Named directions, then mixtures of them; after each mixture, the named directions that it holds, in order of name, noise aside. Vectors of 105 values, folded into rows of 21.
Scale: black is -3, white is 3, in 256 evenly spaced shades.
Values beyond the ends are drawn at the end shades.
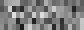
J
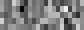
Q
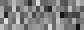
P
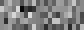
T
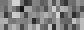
J, P, Q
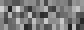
J, T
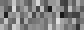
P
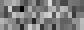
J, Q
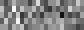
J, P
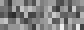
J, Q, T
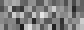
J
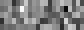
Q
